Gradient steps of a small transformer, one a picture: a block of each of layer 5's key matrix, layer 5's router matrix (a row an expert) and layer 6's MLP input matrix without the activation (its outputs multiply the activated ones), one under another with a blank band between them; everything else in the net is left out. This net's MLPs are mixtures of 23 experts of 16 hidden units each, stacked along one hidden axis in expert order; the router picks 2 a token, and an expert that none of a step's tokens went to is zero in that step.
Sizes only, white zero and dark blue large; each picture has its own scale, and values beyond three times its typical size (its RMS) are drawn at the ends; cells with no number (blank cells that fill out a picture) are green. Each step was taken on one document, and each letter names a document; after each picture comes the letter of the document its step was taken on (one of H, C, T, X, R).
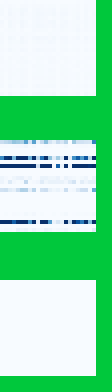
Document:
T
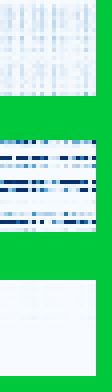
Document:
T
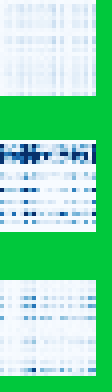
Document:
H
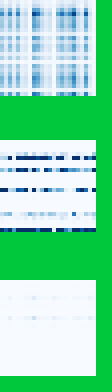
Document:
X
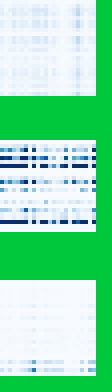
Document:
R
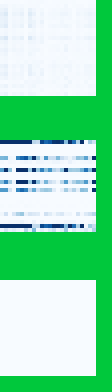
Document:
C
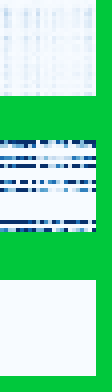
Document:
T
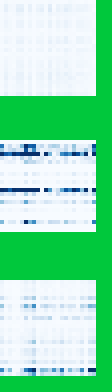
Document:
H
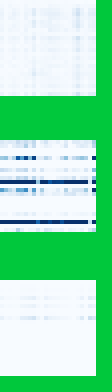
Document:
T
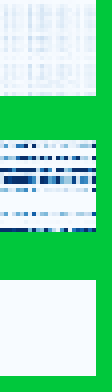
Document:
C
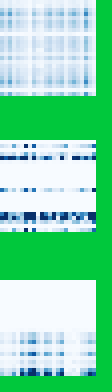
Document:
X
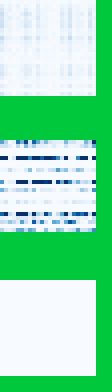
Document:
C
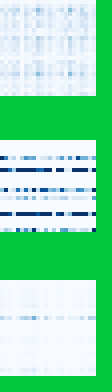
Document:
X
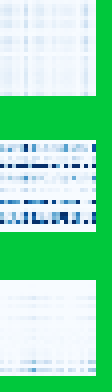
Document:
R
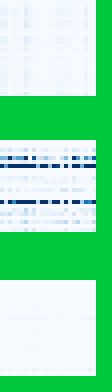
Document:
R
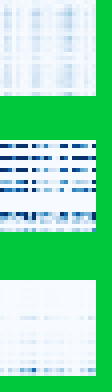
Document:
X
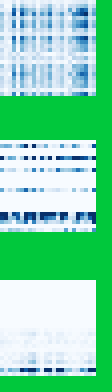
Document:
X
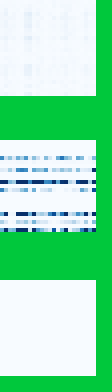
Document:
C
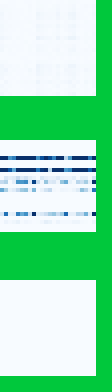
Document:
C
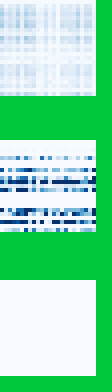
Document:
C
